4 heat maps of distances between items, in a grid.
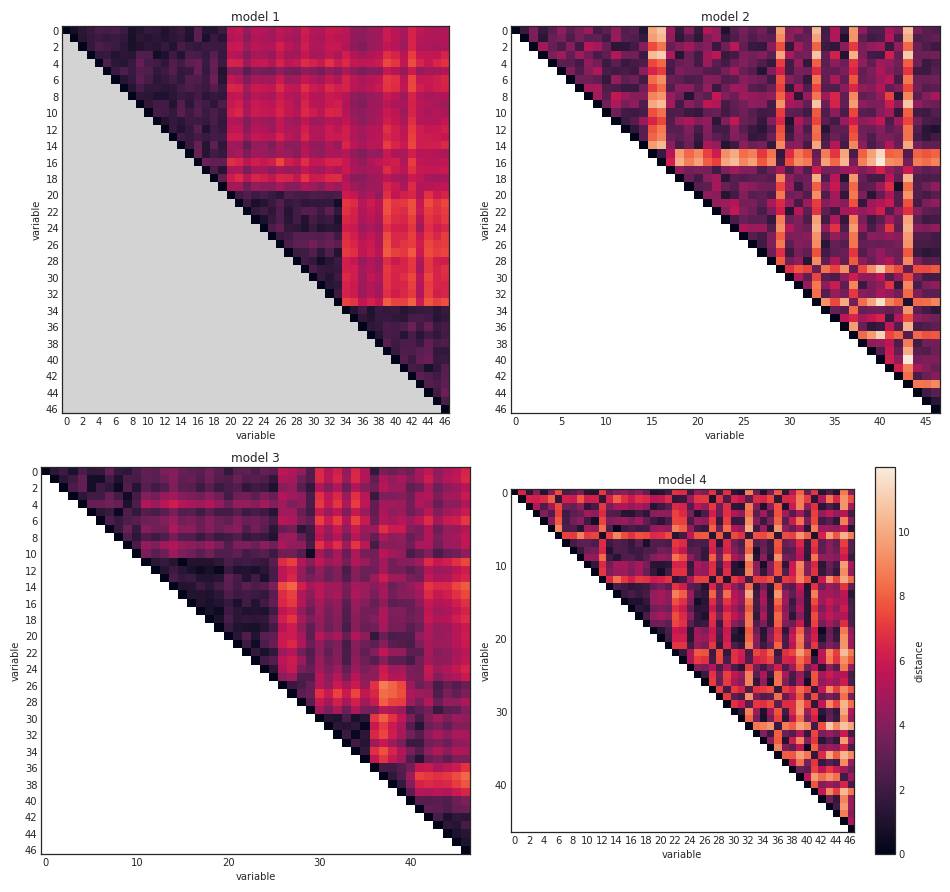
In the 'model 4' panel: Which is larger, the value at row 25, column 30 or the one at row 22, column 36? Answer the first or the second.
the first
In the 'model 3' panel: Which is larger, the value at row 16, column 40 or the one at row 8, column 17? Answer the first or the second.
the first
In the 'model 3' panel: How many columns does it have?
47
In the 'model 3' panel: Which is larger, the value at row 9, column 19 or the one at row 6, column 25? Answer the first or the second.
the first
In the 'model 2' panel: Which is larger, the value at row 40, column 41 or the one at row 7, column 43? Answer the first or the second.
the second
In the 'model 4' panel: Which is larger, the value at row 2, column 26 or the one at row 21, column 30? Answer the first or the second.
the first
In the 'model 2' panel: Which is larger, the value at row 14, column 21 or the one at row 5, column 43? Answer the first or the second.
the second
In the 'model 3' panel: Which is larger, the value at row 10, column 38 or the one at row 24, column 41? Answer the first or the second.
the first
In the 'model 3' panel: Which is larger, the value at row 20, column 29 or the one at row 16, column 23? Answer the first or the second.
the first
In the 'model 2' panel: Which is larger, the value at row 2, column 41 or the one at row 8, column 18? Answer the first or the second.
the second
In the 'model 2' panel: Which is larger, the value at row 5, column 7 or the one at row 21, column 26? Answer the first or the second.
the second
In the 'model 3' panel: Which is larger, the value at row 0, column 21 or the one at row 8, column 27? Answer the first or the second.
the second
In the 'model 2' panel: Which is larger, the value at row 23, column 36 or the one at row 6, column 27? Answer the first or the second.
the second
